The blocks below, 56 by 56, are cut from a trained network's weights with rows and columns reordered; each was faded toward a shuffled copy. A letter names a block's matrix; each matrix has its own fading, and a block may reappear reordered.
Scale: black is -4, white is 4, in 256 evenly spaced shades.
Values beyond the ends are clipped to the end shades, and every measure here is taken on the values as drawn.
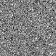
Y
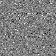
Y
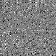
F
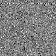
Y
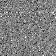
Y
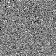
Y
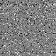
F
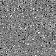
F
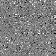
F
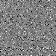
F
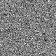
Y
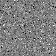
F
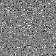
F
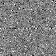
Y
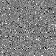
F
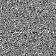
Y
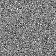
Y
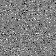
F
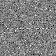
Y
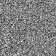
Y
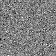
Y
